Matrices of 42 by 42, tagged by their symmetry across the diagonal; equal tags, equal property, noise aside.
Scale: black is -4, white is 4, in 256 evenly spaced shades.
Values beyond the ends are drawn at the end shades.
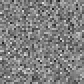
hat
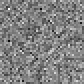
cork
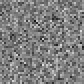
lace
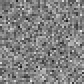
cork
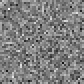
cork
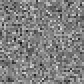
lace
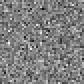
hat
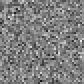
hat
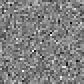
hat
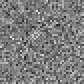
cork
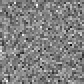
lace
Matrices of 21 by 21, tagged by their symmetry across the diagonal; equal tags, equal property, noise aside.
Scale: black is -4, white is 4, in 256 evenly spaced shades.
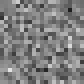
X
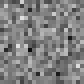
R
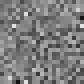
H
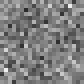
H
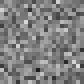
R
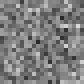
R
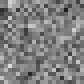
X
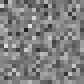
X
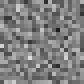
X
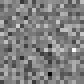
X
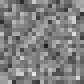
H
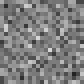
H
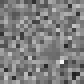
H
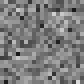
R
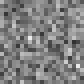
R
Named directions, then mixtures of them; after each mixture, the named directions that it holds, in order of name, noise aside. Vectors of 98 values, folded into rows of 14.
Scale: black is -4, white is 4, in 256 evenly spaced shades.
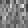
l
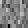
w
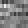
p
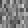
l, p, w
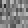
l, p, w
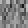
l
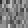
l, w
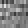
p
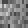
l, p, w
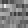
p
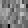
l, w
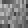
l, p, w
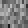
l, p, w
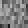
l, p, w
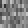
l, p, w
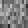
l, p, w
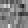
l, p, w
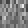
l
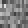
p, w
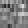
l, p, w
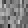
p, w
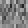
l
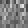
l
